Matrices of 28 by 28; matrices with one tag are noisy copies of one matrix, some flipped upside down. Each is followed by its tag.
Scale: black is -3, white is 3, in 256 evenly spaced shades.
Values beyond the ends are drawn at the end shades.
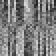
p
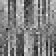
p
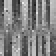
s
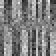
s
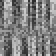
s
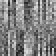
p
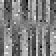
s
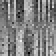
p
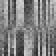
p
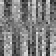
s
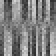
s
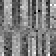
s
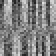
s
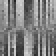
p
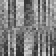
p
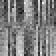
p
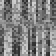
s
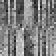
p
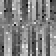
s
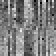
p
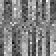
s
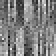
p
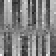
s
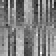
p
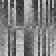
p
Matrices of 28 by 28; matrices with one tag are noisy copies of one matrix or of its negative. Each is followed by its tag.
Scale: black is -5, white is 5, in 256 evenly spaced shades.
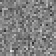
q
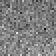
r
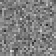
q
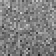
r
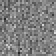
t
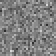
q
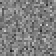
q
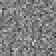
q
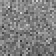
r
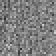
t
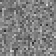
q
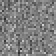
t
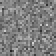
q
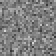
q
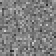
q
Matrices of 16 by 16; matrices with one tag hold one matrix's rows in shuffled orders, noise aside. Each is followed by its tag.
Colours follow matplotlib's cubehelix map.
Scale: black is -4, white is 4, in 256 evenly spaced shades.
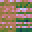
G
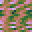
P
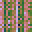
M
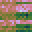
G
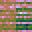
G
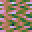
P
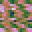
P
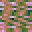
P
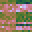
G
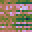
G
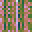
M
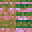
G
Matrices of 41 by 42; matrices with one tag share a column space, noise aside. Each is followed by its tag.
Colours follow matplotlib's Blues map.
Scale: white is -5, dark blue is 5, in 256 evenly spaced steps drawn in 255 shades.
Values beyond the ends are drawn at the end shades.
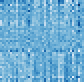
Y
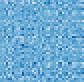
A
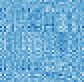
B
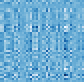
B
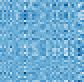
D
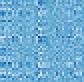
A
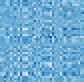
A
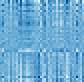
Y
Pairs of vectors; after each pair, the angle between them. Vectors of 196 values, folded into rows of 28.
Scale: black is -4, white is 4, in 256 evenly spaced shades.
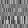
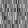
orthogonal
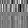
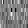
orthogonal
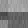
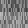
partly opposed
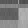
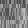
partly aligned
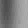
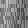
partly opposed
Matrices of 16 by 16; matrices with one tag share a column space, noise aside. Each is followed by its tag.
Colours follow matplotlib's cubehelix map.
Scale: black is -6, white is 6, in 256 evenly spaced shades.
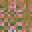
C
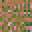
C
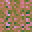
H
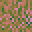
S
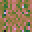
C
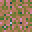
H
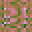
S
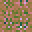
H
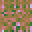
C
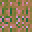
S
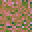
H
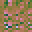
H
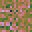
C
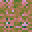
H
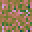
C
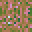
S
